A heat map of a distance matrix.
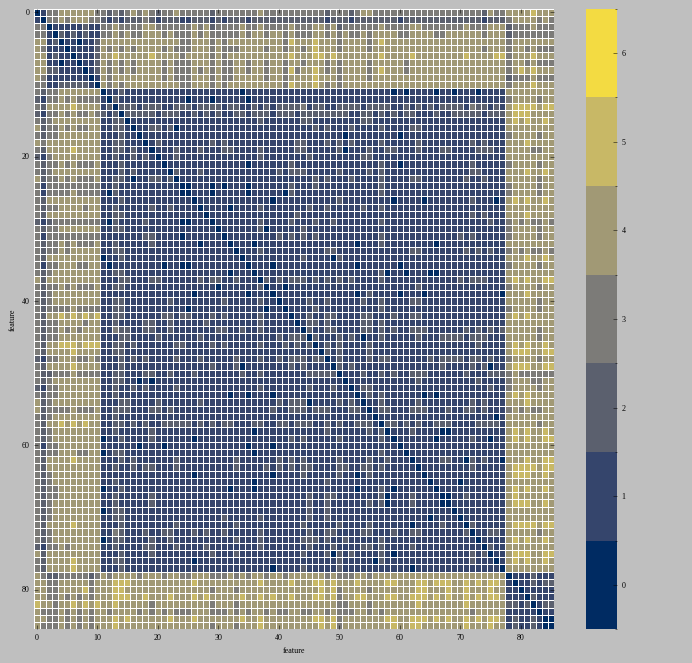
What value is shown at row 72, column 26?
2
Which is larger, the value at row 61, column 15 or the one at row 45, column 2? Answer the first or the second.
the second
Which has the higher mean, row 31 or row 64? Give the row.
64
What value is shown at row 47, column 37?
1
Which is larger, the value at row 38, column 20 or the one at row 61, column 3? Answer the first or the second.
the second
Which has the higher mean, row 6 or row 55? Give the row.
6
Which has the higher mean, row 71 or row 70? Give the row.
71
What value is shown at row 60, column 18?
1
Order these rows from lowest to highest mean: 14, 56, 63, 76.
56, 76, 63, 14
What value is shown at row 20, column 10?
4
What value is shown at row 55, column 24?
1
